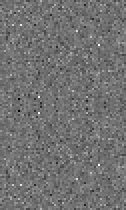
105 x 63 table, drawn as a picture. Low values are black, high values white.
No row or column stands out. No seam splits the table. No regular stripes run through it. A few values lie far out on both sides of the bulk. No overall slope runs across the table. The top and bottom halves mirror each other. The texture is fine-grained noise.
